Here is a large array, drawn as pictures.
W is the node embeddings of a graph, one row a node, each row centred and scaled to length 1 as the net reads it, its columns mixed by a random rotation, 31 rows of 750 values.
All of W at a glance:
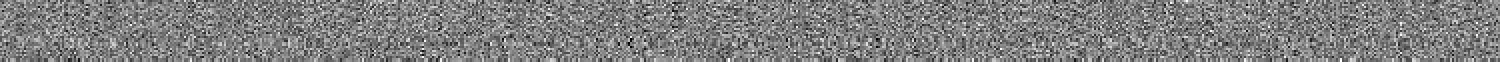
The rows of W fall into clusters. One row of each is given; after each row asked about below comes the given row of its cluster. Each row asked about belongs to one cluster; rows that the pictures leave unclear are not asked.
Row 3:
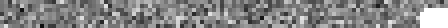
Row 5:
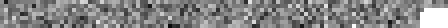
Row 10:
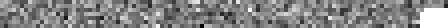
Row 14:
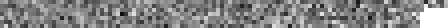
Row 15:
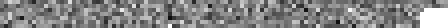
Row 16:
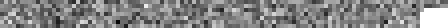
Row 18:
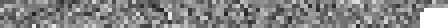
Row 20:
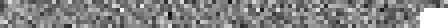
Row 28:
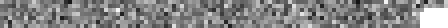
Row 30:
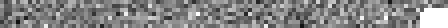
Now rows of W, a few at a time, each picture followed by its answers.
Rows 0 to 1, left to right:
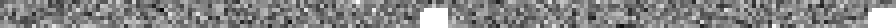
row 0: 18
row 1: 5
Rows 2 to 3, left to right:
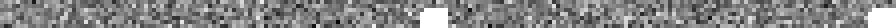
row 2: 15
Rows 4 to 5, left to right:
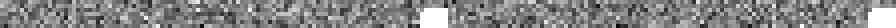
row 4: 10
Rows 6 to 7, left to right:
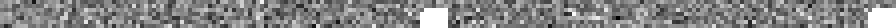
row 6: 15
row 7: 30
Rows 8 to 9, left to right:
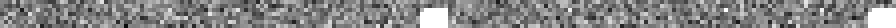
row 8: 16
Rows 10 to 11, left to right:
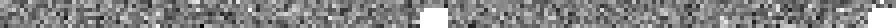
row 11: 14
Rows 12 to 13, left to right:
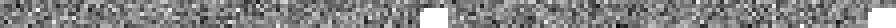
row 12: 16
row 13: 5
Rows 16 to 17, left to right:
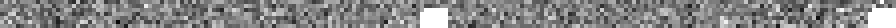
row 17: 14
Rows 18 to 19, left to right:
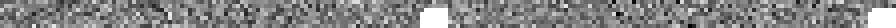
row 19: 20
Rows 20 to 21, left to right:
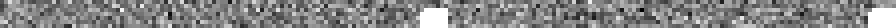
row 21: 28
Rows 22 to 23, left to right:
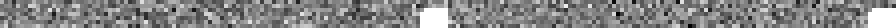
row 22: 28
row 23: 20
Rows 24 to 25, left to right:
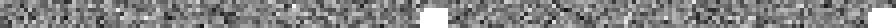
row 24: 10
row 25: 3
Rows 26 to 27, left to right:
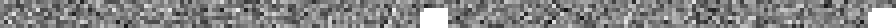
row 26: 16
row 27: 3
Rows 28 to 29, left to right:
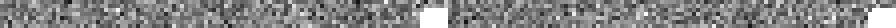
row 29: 30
